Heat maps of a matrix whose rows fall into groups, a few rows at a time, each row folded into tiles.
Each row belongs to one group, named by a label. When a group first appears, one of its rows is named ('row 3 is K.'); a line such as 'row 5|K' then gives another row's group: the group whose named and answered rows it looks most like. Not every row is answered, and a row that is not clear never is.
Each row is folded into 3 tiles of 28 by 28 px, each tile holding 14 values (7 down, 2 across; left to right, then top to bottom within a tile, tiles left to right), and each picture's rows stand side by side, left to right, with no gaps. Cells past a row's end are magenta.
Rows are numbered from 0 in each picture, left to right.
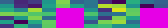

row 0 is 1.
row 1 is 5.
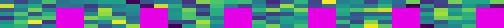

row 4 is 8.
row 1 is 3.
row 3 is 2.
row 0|5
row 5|1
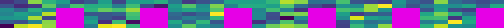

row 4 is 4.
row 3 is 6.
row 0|1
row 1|8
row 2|8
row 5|3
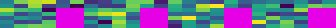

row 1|1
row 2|4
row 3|8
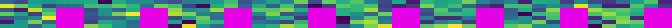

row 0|5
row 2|1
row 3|2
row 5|6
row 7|1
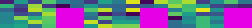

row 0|5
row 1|2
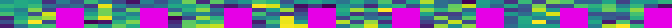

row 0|5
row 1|3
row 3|5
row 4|8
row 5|4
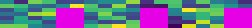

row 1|2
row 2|1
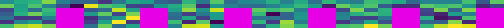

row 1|5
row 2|8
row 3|8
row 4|6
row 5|6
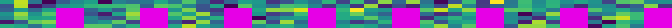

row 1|6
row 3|8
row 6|8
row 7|1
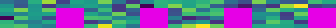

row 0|2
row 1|3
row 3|4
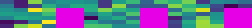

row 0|1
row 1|2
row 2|5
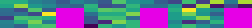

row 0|5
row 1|1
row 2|2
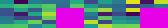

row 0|6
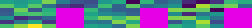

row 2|4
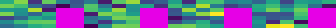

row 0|5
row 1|1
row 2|6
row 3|8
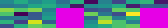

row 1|5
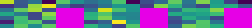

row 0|4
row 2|1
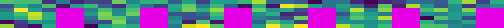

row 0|3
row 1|1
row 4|3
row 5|2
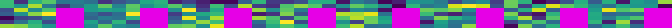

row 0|6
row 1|8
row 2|3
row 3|4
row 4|3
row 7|8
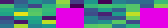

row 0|1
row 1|6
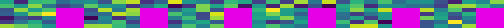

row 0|6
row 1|6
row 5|4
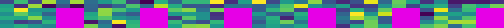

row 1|3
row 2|2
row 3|4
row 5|3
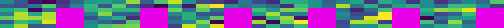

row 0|3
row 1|2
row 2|4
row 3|1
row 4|5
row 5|8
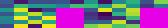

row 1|6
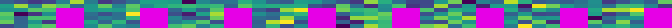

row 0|8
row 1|8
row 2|6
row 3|5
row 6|4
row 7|8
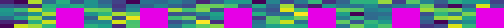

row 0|1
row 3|5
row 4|2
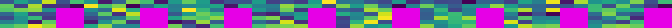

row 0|2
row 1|5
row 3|4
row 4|5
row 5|3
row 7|2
